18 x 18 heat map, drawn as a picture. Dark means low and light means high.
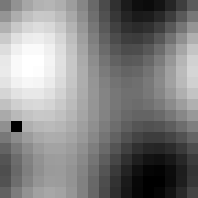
Average level on the scale: 50%. Ninth with the lowest average: bottom right. Stripes: none. Lone odd cells: 1, lower than its neighbours.
